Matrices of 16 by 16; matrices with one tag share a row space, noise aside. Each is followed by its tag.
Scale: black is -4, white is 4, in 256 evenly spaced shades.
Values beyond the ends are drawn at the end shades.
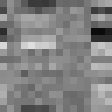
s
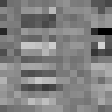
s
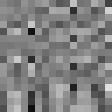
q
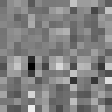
q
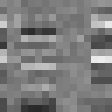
s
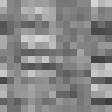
s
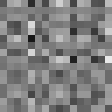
q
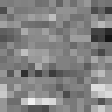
s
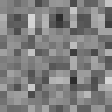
q
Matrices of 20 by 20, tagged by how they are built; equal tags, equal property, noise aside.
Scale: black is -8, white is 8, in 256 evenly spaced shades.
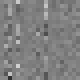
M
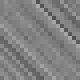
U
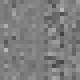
M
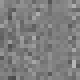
M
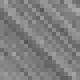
U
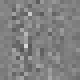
M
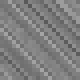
U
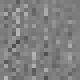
M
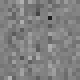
M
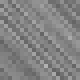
U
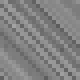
U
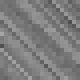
U
